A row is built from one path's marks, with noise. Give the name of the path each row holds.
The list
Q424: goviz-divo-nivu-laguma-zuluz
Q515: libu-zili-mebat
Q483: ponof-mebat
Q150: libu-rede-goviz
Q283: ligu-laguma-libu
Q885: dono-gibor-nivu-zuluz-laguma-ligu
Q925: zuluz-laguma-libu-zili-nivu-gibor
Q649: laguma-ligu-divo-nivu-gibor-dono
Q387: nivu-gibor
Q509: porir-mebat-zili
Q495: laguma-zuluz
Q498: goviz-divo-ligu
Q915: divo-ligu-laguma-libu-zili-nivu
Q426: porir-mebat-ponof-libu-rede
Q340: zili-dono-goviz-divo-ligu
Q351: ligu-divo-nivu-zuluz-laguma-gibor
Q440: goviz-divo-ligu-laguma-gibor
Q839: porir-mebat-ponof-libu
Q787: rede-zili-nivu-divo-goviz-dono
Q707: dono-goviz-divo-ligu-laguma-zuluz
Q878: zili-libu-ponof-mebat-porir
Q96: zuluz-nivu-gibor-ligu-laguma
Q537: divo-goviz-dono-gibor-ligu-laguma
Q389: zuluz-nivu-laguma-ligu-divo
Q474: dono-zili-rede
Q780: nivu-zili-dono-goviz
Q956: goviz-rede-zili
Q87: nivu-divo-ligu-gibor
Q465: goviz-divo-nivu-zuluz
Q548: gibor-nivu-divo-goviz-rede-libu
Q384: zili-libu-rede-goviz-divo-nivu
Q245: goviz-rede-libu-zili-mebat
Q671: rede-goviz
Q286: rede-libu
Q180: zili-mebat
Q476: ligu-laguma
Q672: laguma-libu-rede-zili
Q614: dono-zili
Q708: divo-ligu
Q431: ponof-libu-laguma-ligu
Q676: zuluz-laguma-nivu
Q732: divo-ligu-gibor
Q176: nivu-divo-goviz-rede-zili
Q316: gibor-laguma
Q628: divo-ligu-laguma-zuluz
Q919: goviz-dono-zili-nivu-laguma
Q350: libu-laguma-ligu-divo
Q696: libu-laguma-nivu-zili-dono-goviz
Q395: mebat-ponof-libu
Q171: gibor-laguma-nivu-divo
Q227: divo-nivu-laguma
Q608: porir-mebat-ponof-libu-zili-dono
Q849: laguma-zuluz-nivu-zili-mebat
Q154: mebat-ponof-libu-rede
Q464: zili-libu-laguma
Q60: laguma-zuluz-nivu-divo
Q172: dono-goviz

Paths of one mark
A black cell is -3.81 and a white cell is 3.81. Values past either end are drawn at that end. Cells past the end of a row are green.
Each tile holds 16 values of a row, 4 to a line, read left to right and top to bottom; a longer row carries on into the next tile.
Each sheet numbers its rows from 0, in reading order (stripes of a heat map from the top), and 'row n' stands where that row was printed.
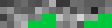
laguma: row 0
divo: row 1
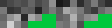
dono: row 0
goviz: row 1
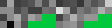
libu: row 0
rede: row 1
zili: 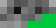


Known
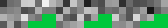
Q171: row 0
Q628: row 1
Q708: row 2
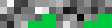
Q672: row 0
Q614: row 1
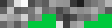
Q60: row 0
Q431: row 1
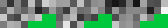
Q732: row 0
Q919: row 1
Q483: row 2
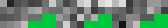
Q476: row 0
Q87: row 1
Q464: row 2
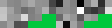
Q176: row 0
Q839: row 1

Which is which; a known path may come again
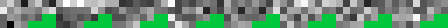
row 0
Q245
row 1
Q925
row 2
Q476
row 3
Q340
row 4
Q180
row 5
Q351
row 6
Q628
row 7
Q227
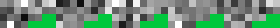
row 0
Q885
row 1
Q483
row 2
Q915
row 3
Q787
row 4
Q732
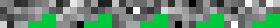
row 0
Q431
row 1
Q465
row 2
Q509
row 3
Q150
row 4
Q649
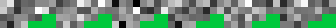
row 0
Q672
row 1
Q171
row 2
Q839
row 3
Q515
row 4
Q389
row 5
Q676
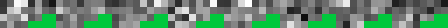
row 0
Q424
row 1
Q956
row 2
Q316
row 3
Q440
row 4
Q60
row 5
Q614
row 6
Q464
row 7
Q172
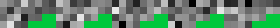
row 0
Q780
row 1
Q350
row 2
Q286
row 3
Q395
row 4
Q671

